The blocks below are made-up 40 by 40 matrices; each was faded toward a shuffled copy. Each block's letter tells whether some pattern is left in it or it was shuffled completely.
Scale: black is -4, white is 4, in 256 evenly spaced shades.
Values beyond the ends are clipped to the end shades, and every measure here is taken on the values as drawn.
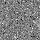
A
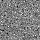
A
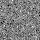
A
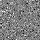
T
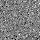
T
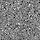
T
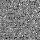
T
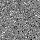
A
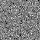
T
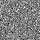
A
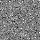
A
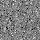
T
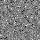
T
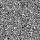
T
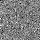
A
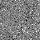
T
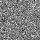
A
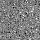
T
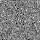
A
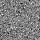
T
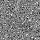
A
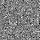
T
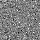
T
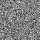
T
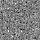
T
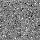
A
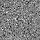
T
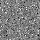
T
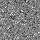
A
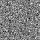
A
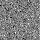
A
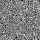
A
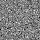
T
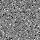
A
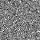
A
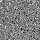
A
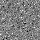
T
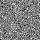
A
